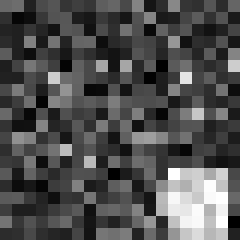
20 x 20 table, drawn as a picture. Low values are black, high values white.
The bottom right is the ninth with the highest average. An odd patch, higher than its surroundings, sits in the bottom right. Most values sit low, with a long tail of high ones. Overall the values sit about 30% of the way up the scale.
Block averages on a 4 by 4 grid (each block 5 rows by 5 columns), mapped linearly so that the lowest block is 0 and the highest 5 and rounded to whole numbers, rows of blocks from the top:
0010 | 1101 | 1111 | 0125
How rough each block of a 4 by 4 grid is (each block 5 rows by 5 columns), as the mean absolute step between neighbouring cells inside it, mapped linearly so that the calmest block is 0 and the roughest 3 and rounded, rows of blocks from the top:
1 0 2 1
2 1 2 3
2 2 2 1
0 1 3 2
